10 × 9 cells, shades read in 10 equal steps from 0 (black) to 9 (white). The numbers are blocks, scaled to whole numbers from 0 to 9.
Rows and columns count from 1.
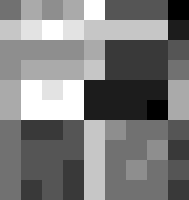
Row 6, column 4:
9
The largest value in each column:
7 9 9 9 9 7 7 7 6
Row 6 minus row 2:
-1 1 0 1 -6 -6 -6 -7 5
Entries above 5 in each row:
3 8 1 4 5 5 1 1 1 1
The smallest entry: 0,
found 2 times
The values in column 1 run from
4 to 7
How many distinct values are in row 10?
4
